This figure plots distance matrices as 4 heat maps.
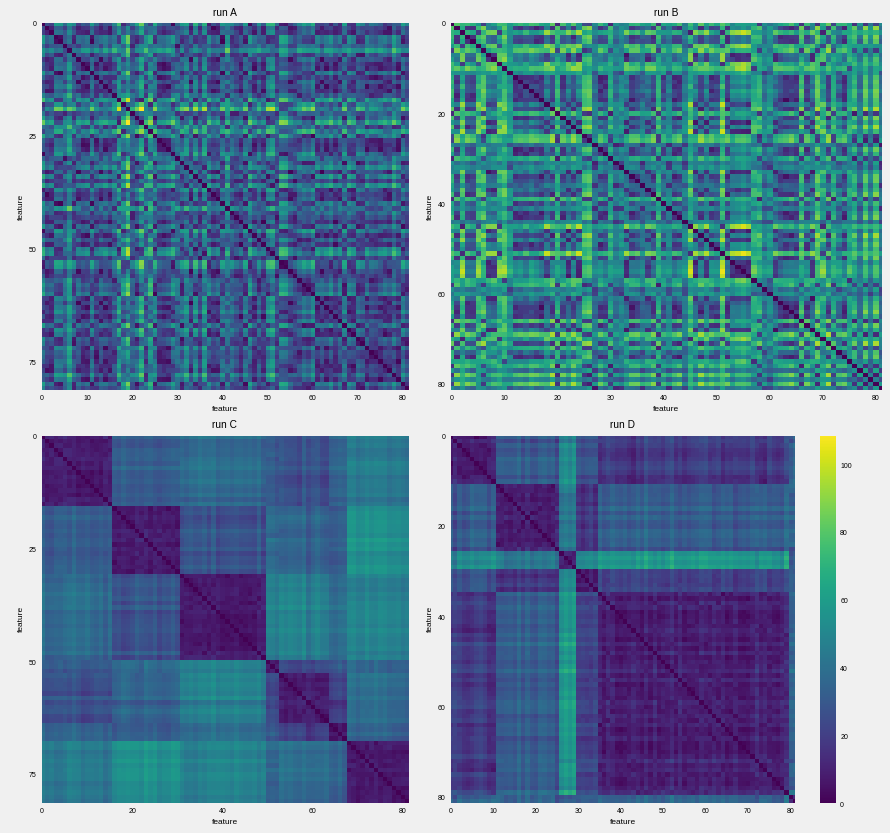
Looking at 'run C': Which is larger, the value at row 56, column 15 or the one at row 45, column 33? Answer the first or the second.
the first
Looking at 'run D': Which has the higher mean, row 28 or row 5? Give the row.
28
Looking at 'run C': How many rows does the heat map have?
82
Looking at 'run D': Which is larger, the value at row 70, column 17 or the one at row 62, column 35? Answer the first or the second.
the first
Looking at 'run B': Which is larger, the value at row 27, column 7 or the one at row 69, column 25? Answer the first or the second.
the first
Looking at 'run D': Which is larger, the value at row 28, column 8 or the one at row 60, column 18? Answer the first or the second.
the first
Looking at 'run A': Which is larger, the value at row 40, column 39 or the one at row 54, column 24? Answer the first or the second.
the first
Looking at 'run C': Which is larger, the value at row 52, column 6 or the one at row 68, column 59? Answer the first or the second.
the second
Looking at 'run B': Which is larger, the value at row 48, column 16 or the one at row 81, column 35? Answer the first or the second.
the first
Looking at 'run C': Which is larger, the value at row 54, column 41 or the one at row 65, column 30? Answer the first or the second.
the first
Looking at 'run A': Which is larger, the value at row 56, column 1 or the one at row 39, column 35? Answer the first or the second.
the second
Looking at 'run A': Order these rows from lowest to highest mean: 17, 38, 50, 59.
38, 59, 50, 17
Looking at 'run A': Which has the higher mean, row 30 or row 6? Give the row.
6
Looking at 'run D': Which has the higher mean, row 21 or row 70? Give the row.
21
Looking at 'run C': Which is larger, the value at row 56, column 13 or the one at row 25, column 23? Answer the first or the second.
the first
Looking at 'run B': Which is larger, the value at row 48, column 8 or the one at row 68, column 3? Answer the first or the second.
the second
